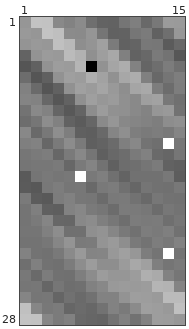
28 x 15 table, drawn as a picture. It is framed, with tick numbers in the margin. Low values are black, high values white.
There is no overall slope. Streaks slant down to the right. Overall the values sit about 50% of the way up the scale. Four lone cells stand out: three far higher and one far lower than their neighbours.
